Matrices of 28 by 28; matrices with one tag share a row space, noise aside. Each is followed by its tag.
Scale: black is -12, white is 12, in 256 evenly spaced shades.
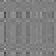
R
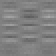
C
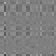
R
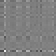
R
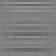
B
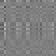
R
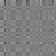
R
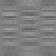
C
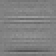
B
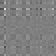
R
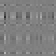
R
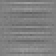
B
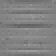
B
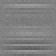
B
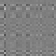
R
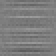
B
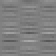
C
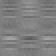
C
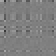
R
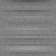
B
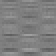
C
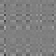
R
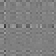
R
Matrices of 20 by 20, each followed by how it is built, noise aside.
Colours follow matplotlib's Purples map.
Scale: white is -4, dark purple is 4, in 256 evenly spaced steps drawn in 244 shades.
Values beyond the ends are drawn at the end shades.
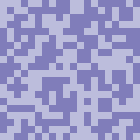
noise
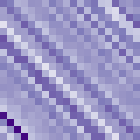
Toeplitz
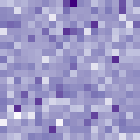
noise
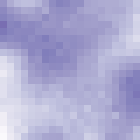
smooth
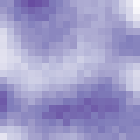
smooth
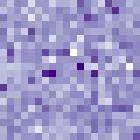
noise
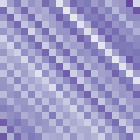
Toeplitz
